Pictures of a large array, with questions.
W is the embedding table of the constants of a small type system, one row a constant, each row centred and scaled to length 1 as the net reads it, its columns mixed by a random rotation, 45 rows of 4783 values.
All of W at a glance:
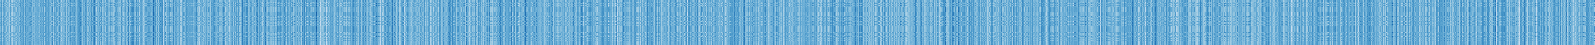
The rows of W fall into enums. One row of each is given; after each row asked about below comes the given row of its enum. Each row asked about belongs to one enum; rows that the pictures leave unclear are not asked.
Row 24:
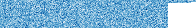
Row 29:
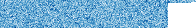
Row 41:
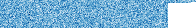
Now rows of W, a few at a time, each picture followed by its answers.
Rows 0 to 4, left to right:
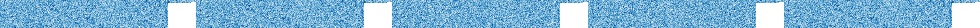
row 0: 29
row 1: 29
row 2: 41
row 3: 24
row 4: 29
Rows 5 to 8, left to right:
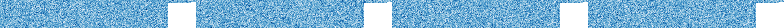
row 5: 24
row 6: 29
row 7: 41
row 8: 41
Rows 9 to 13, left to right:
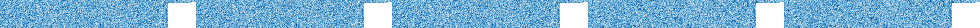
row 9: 41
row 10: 41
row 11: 41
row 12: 29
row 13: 29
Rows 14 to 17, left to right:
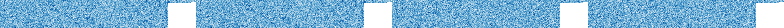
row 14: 29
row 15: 29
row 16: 24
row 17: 41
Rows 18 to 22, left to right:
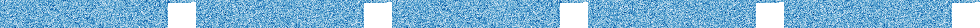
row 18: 29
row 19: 41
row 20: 29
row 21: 24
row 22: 41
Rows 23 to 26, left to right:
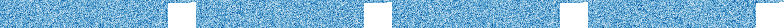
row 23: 41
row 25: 41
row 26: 29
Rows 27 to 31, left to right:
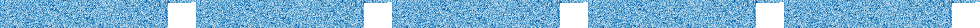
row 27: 29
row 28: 29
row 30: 29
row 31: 29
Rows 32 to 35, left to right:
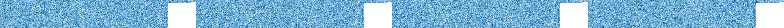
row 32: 24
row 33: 41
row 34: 41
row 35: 29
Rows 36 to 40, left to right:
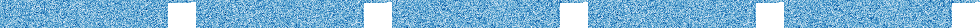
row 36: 24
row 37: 41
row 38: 29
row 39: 41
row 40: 29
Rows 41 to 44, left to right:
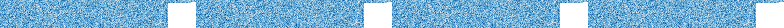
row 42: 41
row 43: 41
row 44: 41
